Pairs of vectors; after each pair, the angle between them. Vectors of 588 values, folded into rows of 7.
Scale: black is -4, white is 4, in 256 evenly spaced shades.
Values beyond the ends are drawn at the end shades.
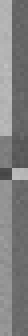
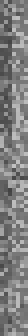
partly opposed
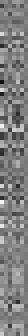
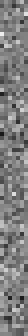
partly aligned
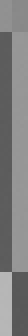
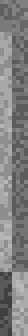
nearly opposite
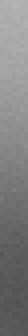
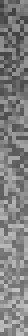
partly opposed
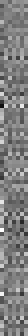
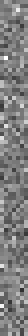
partly aligned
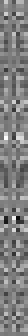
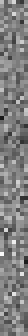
partly opposed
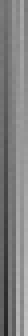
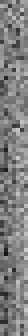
partly aligned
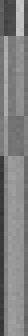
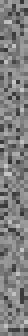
orthogonal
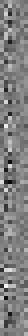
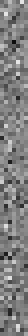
partly aligned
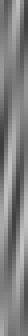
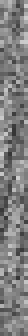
partly opposed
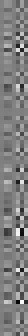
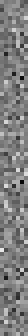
partly opposed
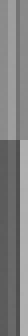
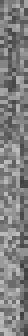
partly opposed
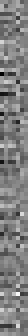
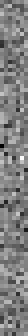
partly opposed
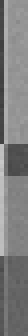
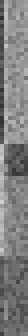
nearly parallel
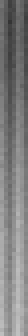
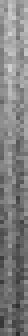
nearly opposite
